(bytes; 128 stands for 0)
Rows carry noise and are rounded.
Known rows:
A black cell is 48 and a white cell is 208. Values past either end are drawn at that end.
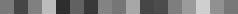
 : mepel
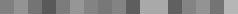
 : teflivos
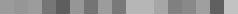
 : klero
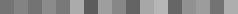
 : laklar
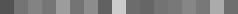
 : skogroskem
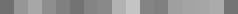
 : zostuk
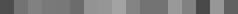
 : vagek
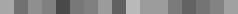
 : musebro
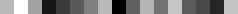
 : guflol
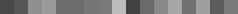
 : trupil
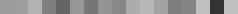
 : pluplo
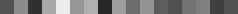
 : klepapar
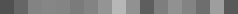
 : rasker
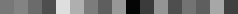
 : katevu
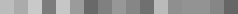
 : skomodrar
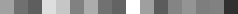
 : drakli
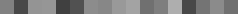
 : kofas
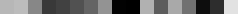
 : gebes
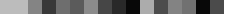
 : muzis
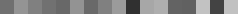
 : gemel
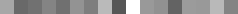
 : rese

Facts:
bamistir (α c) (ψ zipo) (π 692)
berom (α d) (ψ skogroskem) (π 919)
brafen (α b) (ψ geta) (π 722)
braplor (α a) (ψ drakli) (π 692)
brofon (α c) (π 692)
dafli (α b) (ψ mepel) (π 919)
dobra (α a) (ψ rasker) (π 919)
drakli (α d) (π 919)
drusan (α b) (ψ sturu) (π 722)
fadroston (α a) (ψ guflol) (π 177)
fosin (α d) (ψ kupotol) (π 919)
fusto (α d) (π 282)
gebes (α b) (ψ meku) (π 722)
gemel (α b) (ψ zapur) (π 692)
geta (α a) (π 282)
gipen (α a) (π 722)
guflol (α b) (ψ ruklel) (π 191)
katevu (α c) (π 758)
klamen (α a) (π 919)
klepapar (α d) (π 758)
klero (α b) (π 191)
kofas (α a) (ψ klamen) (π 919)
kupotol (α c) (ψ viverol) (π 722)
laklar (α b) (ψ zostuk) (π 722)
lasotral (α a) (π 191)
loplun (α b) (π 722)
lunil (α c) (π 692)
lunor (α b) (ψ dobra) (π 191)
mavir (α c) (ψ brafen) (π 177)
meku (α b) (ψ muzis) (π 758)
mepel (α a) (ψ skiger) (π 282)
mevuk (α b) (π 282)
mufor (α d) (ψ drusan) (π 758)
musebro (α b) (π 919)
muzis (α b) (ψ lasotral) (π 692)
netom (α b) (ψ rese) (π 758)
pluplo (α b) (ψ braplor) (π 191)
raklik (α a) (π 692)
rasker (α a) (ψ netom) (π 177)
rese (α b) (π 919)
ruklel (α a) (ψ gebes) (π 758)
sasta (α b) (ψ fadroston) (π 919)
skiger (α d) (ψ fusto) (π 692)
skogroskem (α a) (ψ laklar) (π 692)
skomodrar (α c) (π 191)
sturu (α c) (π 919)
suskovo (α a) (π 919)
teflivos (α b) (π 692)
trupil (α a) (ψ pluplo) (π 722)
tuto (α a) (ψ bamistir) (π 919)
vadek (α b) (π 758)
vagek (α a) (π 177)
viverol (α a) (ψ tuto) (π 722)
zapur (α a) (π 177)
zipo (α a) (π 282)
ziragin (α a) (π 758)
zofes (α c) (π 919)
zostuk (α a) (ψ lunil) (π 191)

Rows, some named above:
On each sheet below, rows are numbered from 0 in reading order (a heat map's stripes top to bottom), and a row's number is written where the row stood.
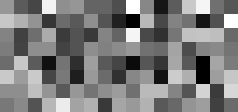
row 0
fusto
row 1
muzis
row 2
geta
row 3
kofas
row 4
ruklel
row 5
lasotral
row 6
lunor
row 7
skiger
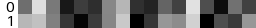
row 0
fadroston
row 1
sasta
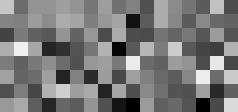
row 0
zofes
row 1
mavir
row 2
ziragin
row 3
guflol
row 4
klamen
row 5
mevuk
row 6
mufor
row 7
meku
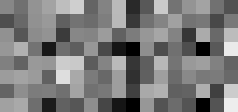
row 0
kupotol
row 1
trupil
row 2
dafli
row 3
meku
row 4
kupotol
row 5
brofon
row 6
gemel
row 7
meku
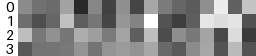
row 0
mevuk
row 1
zipo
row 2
sturu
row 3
zapur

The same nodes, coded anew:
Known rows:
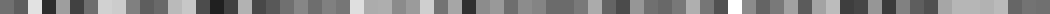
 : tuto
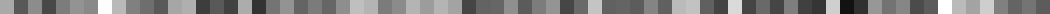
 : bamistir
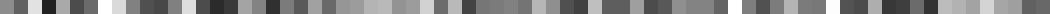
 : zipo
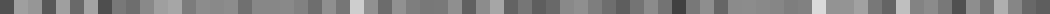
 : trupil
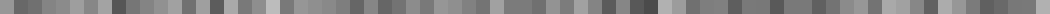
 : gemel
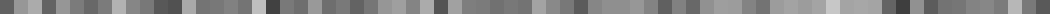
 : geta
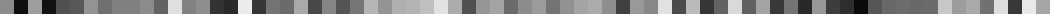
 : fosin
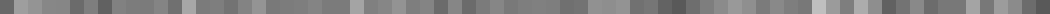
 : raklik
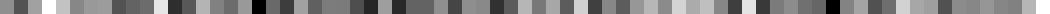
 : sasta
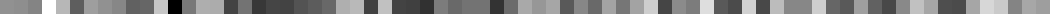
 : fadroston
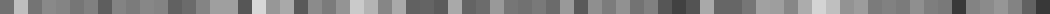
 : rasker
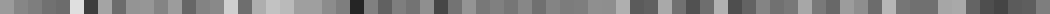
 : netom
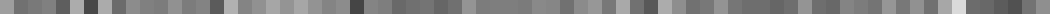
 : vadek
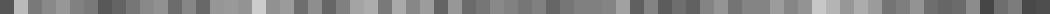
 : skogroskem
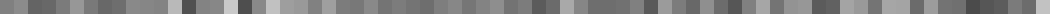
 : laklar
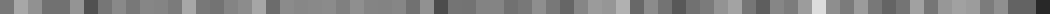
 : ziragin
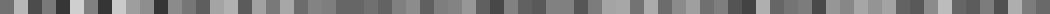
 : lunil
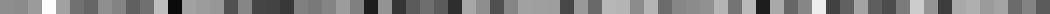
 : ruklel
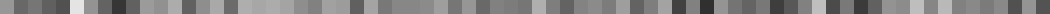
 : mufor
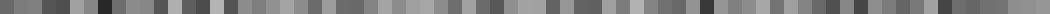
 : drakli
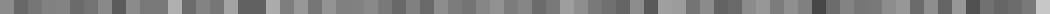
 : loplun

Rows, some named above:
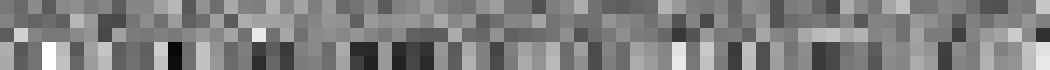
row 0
dafli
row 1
skiger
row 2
zostuk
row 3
guflol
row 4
guflol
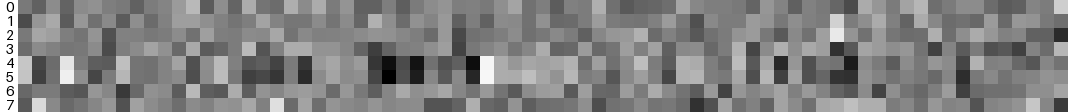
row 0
dafli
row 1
kofas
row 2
ziragin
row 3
rese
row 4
meku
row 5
muzis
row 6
drakli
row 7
zostuk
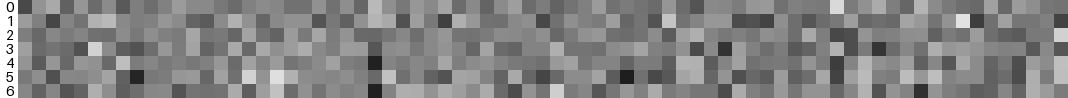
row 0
kofas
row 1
mavir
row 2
musebro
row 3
klepapar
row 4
mevuk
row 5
lunor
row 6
fusto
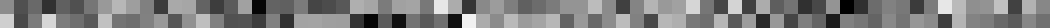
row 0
kupotol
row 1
meku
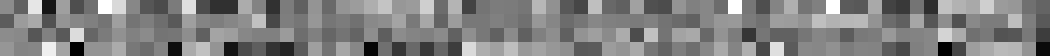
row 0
zipo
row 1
mepel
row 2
katevu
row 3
lasotral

